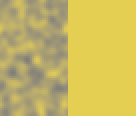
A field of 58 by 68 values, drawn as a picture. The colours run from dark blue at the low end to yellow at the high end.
It is made of 1 by 2 panels. Panel 1,1: high, blotchy. Panel 1,2: very high, flat.
